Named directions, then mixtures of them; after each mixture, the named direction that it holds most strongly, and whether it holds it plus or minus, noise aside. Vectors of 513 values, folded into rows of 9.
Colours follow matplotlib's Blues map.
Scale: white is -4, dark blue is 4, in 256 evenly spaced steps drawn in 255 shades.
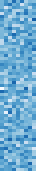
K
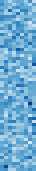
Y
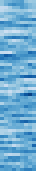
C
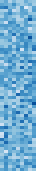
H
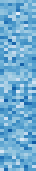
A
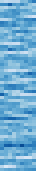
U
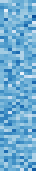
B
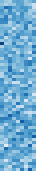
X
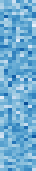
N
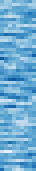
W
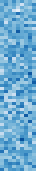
A, minus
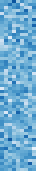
K, plus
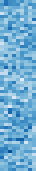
K, plus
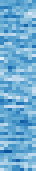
W, minus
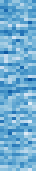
C, minus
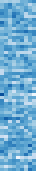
U, plus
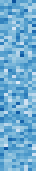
X, plus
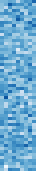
Y, minus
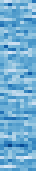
U, plus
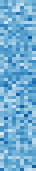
H, plus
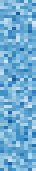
N, plus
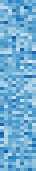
H, minus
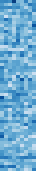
N, minus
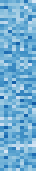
H, plus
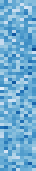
H, plus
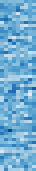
A, plus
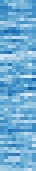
C, minus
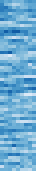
C, minus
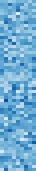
A, plus
